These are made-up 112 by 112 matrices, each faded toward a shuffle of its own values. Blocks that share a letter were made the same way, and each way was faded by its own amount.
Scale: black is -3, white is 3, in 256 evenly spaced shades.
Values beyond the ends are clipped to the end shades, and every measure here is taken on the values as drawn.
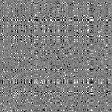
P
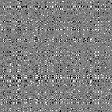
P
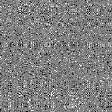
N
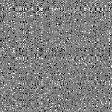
N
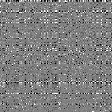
P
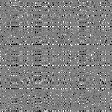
P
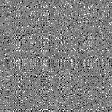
N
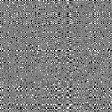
P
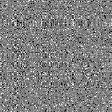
N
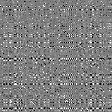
P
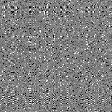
N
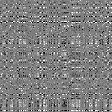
P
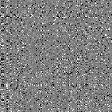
N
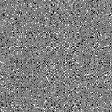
N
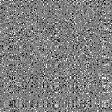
N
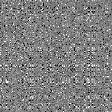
N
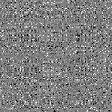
N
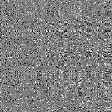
N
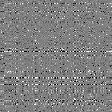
P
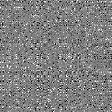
N
